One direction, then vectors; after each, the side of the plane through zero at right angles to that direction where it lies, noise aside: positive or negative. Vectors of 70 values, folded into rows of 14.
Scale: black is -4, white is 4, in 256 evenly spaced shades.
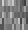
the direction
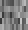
negative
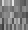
positive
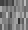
negative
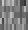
positive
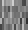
positive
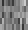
negative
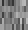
negative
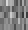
positive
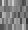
positive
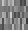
positive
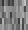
negative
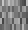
positive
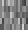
positive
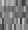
positive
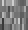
positive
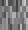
negative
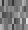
negative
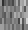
negative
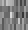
positive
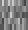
positive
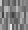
negative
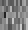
negative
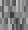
negative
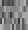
negative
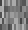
positive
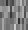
negative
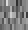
positive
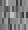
positive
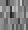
negative
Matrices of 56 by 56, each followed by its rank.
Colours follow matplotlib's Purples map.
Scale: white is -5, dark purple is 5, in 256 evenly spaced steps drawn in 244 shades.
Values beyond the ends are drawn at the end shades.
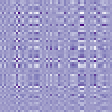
two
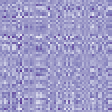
three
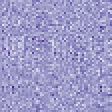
ten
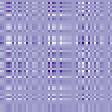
one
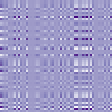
one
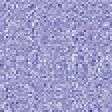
ten
